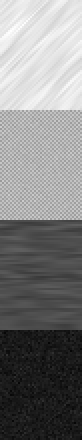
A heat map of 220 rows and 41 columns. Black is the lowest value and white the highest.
The table splits into 4 rows of 1 panel. Panel 1,1: very high, slanting up to the right, faint in contrast. Panel 2,1: high, checkered. Panel 3,1: low, streaked across, faint in contrast. Panel 4,1: very low, fine-grained, faint in contrast.
